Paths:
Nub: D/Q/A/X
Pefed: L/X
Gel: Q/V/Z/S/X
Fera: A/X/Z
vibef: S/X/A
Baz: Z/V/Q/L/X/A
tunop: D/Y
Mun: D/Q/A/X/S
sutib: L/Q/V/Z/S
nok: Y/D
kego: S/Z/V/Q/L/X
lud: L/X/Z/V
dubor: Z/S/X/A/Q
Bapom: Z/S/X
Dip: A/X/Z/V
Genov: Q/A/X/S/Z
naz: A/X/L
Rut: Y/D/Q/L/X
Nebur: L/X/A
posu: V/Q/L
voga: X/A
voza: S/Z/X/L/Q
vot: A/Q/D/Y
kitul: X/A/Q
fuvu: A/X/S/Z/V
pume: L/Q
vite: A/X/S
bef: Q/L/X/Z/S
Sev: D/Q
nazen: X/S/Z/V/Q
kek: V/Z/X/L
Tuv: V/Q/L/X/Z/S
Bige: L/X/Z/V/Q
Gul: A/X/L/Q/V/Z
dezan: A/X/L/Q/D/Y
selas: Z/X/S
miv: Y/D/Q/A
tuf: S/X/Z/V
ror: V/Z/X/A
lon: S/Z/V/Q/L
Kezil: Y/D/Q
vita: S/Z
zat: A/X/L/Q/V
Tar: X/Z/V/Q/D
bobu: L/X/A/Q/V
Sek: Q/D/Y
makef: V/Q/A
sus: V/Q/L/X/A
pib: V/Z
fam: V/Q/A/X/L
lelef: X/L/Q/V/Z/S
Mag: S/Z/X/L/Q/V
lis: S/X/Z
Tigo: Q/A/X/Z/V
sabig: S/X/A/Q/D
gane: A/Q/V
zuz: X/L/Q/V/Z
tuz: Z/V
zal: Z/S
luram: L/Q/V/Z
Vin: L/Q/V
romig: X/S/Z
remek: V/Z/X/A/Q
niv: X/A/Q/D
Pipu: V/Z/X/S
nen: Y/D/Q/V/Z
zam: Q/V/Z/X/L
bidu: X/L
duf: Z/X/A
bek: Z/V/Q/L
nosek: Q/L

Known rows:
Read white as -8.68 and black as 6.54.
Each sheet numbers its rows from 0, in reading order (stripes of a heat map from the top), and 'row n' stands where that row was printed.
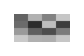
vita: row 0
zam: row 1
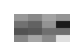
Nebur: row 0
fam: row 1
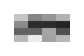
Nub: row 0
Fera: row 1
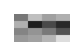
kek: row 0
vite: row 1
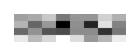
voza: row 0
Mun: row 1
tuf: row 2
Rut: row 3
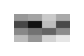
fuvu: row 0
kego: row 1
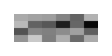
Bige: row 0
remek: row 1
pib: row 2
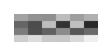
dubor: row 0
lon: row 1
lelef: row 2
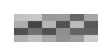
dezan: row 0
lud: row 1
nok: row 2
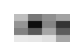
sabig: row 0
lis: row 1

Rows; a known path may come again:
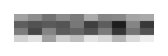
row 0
dubor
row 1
kitul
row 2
zal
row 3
Genov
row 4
selas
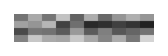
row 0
pume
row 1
tunop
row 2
vita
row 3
voga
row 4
gane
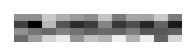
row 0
ror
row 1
kego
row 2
duf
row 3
Nub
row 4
vite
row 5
sus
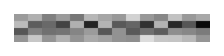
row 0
Bige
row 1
tuz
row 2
kek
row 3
lud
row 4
zat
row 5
lon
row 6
fuvu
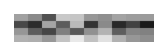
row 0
vibef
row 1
nosek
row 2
Mag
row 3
lis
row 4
Dip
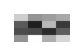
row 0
Baz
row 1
sutib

